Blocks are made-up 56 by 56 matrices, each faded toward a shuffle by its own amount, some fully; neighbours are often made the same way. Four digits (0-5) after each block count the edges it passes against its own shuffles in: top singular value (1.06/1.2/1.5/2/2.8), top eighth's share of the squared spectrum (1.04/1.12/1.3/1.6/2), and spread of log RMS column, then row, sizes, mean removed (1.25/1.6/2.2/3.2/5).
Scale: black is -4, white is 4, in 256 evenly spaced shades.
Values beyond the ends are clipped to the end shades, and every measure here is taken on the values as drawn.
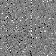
3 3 1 0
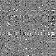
4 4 2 2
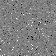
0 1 0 0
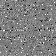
1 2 0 2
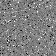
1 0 0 0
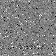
1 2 0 1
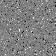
0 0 0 0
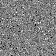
0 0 0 0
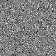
3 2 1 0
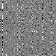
4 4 3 0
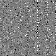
3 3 2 0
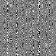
3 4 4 0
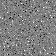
0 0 0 0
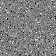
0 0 0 0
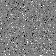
0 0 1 0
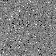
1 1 0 0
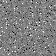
0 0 0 0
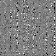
3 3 3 0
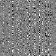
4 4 3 1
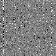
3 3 2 0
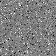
0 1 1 0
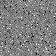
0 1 0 0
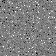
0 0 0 0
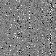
3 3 2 0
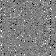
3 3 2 0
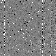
3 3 2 0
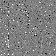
2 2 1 0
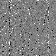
2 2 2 0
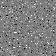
0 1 0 0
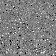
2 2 0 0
